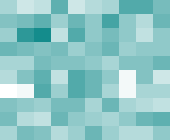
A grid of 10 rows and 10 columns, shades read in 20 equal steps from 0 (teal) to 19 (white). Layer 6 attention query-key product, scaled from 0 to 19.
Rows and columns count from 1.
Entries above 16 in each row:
0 0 0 0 0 1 3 0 0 0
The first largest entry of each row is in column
2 9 4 5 1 8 1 10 3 4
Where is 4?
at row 2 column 7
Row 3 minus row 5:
-1 -10 -8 5 -4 0 -4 1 5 3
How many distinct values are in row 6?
9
